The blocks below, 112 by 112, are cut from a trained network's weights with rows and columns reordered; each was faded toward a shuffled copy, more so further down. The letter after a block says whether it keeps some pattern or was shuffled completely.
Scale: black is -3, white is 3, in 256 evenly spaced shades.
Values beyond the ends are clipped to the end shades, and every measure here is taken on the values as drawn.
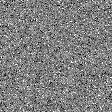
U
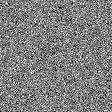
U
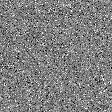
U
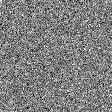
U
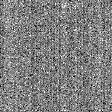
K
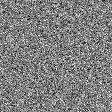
U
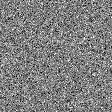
U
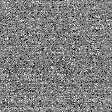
K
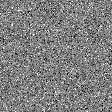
U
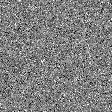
U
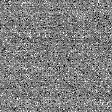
K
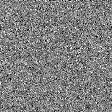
K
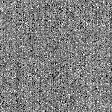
K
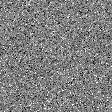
U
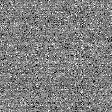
K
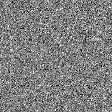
K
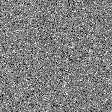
U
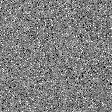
U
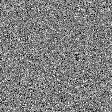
K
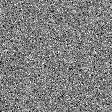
U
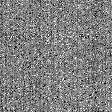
K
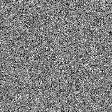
K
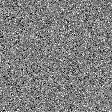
U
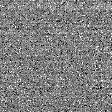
K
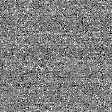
K
